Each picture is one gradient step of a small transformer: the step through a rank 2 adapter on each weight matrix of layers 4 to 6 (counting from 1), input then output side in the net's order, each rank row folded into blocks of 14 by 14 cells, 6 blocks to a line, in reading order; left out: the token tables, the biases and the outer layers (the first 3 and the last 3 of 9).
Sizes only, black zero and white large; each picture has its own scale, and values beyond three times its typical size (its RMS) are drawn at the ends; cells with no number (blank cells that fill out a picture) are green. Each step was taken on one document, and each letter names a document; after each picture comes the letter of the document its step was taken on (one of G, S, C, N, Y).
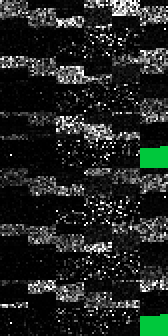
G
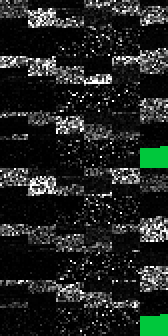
G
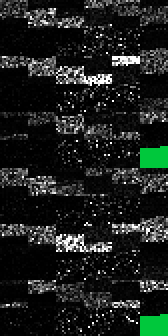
G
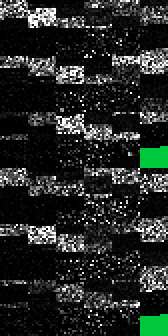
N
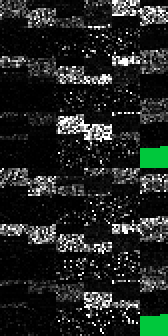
N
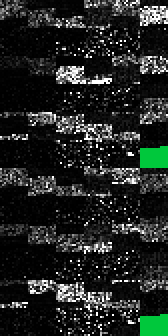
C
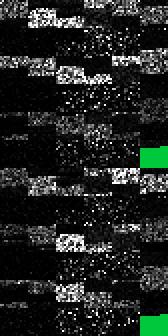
G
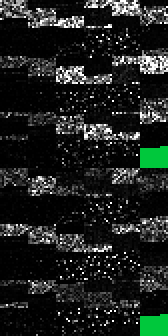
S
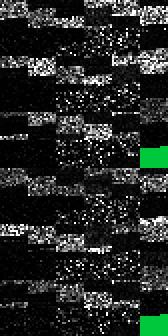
N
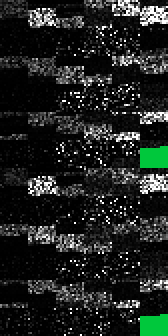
C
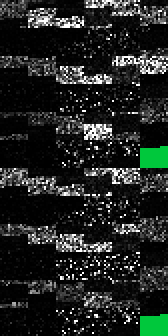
S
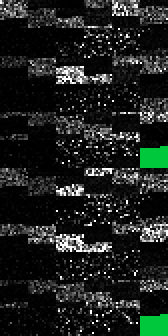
S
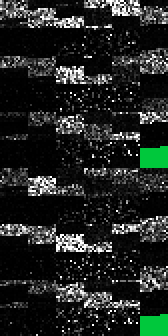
S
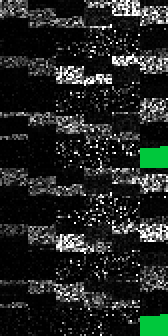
C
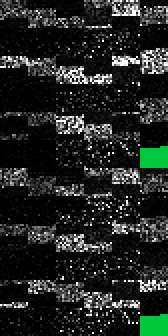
N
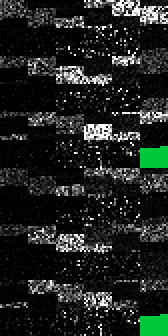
C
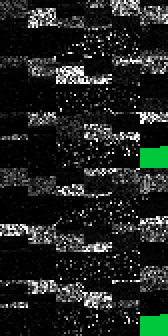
S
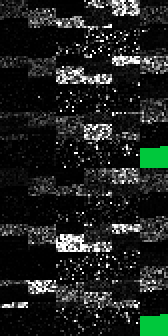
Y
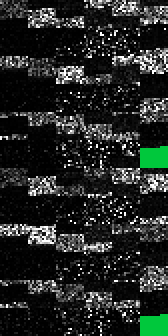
C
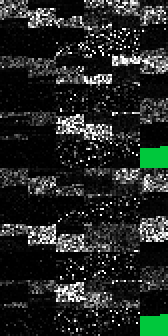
Y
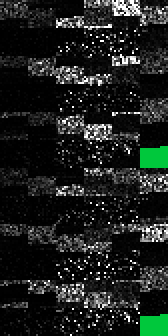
Y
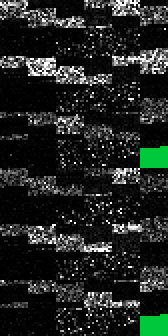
G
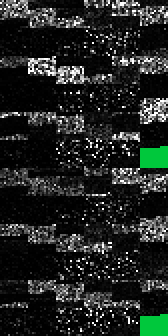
N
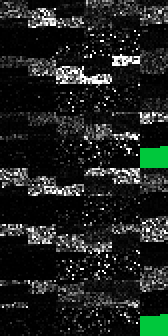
Y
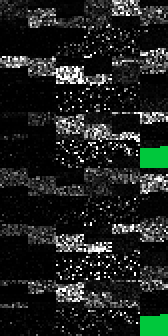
Y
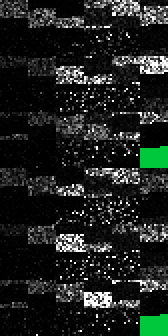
S
